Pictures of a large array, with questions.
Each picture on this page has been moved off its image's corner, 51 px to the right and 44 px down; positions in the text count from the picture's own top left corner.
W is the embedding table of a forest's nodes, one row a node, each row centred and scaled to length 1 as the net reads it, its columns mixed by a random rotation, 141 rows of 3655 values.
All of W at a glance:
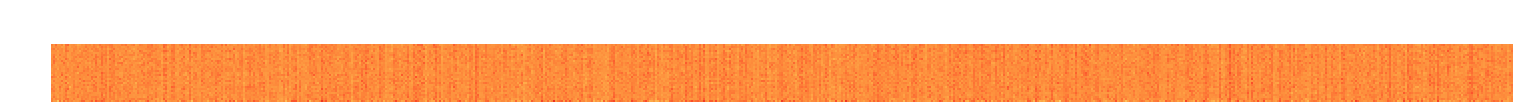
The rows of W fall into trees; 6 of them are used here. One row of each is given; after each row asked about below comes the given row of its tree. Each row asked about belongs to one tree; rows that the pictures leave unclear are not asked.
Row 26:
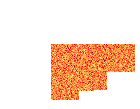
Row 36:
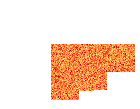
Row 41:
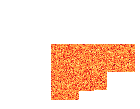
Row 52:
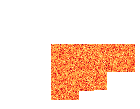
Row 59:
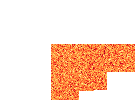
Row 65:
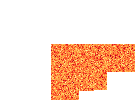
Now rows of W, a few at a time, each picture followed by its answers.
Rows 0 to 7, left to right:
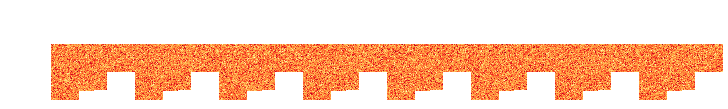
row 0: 36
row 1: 41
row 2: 36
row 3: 41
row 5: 36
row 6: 41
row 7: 41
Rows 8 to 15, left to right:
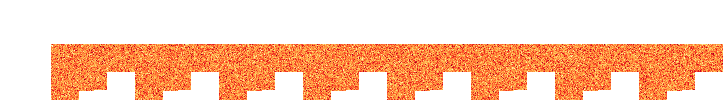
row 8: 26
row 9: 59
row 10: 36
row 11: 59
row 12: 65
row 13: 65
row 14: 59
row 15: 36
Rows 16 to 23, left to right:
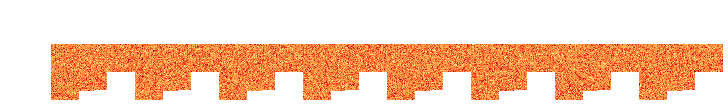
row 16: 41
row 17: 36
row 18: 36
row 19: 65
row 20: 41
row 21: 52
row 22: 59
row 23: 36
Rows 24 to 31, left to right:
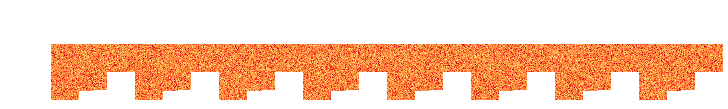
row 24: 41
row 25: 41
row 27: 52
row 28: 59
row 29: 59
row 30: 59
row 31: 65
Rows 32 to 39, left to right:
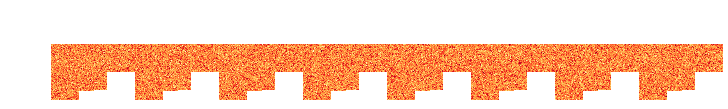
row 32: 41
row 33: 65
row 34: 59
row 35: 36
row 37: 36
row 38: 26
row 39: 59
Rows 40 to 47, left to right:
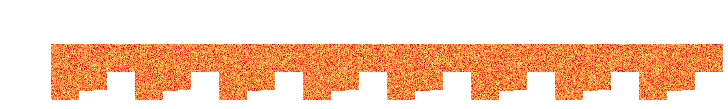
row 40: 26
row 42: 52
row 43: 65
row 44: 52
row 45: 59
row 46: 26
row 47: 59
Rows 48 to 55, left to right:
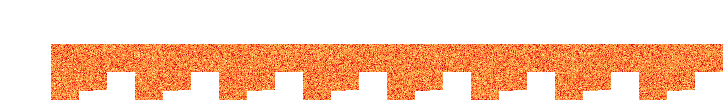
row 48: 65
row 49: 59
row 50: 41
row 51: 36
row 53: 65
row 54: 59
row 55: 41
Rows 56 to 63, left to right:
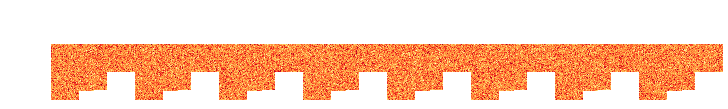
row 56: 65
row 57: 65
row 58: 36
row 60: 26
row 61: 36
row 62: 65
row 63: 41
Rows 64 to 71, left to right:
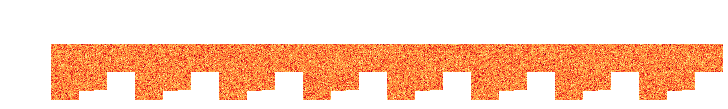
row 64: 36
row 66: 65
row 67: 41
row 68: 26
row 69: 36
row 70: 41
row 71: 52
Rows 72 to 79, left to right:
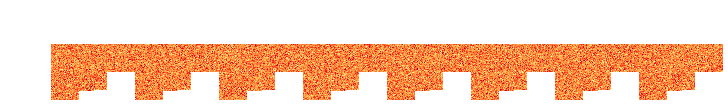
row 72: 41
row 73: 65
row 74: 59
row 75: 65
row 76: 52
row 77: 52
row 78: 52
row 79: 41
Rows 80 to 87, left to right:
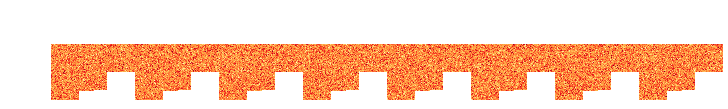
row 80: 36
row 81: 26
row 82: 59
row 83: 41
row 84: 26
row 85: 26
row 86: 59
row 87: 59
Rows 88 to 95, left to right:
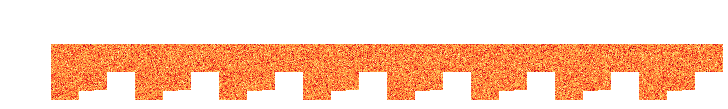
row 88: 41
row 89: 41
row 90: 36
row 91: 65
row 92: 52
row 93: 26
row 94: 52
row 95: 59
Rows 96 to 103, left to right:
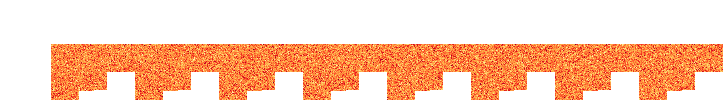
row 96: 41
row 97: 59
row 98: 59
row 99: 41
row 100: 65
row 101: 52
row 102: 36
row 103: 26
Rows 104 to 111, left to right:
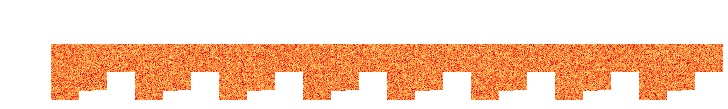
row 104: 41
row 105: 36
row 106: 65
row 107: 36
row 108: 36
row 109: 59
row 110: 26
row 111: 36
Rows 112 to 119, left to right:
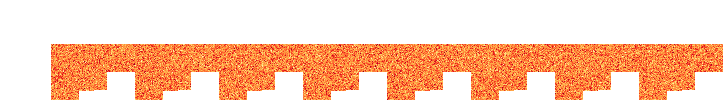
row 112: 36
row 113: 41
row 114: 26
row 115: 59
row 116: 36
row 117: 59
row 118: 41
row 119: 36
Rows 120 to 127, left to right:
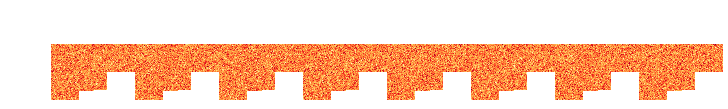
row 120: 26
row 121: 59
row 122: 52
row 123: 26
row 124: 41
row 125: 26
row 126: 59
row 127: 59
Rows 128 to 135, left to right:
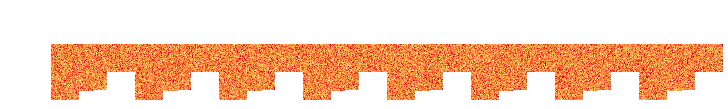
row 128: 65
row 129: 36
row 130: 26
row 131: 65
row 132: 59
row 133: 59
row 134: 36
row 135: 36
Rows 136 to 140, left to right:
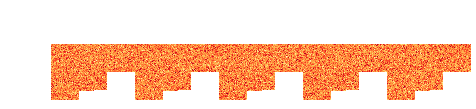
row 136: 41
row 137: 26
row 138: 41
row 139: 41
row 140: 26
